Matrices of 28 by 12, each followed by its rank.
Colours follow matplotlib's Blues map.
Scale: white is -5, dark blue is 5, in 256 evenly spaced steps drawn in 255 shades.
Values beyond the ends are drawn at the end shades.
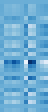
one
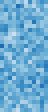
full rank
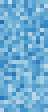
full rank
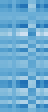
one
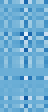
one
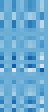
one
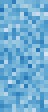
full rank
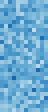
full rank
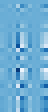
one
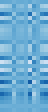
one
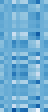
one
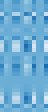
one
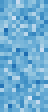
full rank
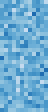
full rank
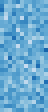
full rank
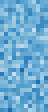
full rank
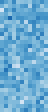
full rank
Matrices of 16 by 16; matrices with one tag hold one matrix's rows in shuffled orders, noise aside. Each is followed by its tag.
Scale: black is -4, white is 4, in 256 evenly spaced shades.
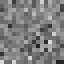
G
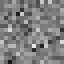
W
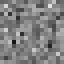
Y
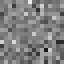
G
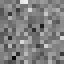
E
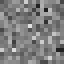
G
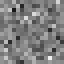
Y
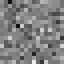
W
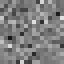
W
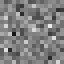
Y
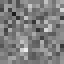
E
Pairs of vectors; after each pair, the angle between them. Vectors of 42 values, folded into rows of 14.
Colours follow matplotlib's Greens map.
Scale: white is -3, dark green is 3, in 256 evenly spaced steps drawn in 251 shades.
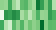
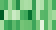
nearly opposite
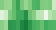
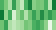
partly opposed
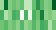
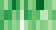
orthogonal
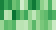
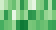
nearly opposite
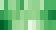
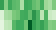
nearly opposite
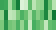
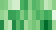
partly opposed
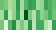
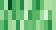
partly opposed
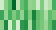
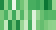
nearly opposite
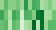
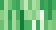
nearly opposite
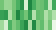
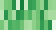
partly aligned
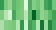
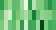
nearly parallel
